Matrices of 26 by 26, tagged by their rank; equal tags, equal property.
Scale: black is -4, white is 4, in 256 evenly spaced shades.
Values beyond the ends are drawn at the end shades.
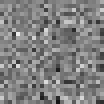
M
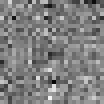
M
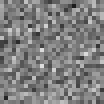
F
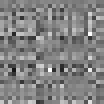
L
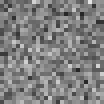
F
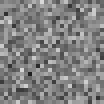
F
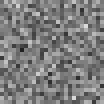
F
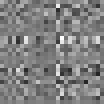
L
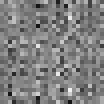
M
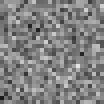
F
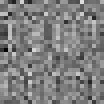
M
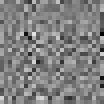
L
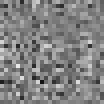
M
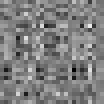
L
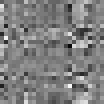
L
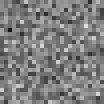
F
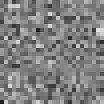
M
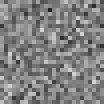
F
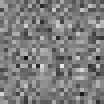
M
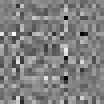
L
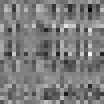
L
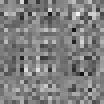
M
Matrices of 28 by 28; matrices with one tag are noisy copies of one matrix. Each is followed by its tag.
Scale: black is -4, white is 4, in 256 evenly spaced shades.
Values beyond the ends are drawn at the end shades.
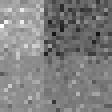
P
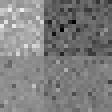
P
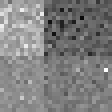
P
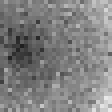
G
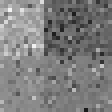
P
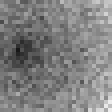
G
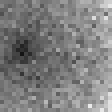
G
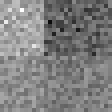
P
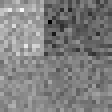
P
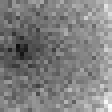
G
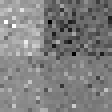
P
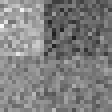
P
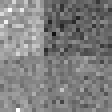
P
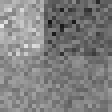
P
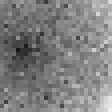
G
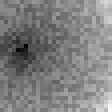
G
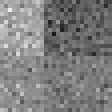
P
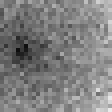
G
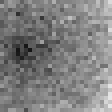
G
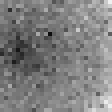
G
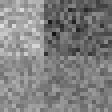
P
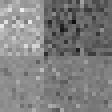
P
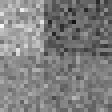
P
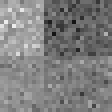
P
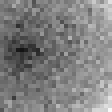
G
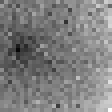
G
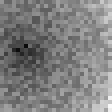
G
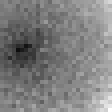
G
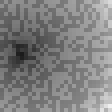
G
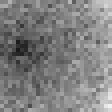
G
